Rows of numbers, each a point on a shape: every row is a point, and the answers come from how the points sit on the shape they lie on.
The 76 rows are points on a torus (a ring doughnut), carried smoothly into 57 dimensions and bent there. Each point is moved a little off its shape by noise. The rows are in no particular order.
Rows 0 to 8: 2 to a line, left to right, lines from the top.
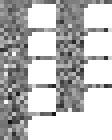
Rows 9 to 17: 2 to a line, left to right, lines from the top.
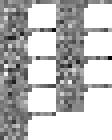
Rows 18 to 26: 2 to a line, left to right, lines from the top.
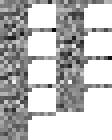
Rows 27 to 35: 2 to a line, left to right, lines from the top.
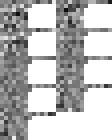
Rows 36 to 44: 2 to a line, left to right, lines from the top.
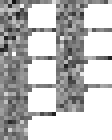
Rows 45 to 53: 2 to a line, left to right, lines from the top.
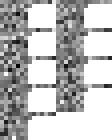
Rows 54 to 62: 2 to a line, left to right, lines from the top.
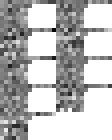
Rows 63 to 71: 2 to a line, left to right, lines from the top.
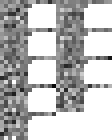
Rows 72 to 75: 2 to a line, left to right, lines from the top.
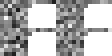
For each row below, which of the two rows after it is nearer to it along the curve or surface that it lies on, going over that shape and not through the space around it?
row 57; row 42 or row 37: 42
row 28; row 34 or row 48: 48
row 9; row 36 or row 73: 36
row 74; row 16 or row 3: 3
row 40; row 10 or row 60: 60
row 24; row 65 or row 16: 65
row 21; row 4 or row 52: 52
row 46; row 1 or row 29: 1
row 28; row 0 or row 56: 56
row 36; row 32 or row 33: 32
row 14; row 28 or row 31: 28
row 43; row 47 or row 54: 47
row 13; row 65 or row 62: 62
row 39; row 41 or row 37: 37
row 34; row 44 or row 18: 44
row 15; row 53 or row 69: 69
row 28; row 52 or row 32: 52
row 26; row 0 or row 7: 7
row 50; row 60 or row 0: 60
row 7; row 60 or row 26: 26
